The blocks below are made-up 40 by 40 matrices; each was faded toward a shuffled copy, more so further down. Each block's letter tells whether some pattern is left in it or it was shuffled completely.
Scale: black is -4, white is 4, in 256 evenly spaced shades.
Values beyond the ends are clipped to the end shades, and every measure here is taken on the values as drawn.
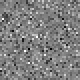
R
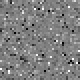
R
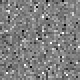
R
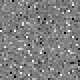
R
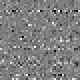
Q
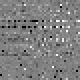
Q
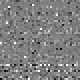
Q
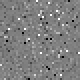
R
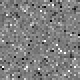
R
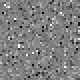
R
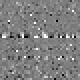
Q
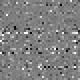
Q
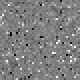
R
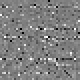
Q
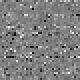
Q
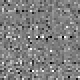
Q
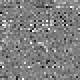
Q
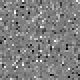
R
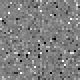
R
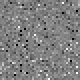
R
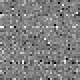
Q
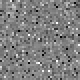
R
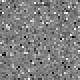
R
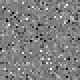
R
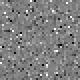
R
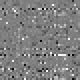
Q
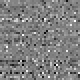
Q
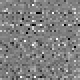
Q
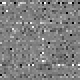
Q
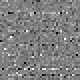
Q
